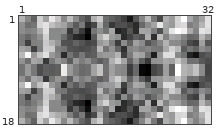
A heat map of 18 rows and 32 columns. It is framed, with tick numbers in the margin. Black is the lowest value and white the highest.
It is mirror symmetric from top to bottom. No row or column stands out. There is no overall slope. There is no seam.
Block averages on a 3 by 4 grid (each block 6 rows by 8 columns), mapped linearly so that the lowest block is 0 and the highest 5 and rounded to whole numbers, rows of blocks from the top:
4005 | 3203 | 4005
